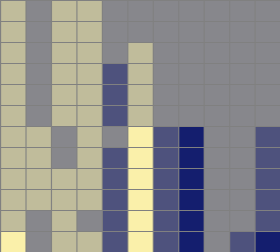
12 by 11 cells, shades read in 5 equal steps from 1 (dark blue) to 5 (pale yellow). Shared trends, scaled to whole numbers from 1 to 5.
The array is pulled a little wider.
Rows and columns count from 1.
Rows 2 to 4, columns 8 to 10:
3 3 3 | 3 3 3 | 3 3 3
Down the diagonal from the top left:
4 3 4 4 2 4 2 1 3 3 2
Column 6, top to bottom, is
3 3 4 4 4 4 5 5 5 5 5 5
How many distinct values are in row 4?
3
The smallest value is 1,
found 7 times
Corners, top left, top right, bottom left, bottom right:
4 3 5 1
